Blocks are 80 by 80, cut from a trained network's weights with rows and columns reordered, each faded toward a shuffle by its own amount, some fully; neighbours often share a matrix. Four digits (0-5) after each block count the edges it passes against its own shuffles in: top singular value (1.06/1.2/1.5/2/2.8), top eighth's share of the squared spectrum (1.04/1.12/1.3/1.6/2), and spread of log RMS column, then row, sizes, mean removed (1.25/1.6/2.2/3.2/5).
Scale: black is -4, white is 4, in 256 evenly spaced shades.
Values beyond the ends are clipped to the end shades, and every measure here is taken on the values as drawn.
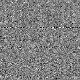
3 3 1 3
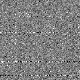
3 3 1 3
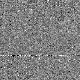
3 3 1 2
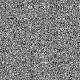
3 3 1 2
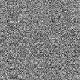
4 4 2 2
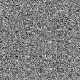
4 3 0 1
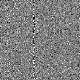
3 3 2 1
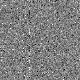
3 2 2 0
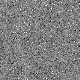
0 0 0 0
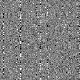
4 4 3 1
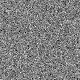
0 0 0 0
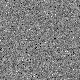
0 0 0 0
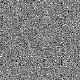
3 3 1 1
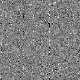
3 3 2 1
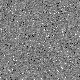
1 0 0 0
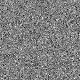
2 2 0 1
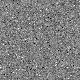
0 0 0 0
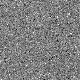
1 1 0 0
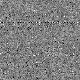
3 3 1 2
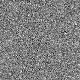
2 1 0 0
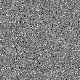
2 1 0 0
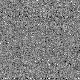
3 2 0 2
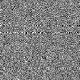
4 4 1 2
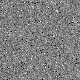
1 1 0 0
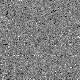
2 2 0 1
